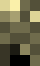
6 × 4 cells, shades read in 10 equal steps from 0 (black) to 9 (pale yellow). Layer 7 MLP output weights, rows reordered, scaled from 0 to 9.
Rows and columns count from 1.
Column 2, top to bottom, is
9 6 4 3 1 0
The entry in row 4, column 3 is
3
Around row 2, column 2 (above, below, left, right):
9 4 5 3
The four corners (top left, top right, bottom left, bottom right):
8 3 2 4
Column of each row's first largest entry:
2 4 2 1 3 4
